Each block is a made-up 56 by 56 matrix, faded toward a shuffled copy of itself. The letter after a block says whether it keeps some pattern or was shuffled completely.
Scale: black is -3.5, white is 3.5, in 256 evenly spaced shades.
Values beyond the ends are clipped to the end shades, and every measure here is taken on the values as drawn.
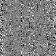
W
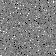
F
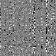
W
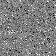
F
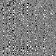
W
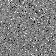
F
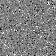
F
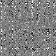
W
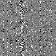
W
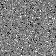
F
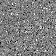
F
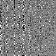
W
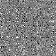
W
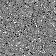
F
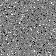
F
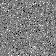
F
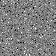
F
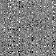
W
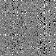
W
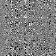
W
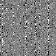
W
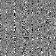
W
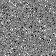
F
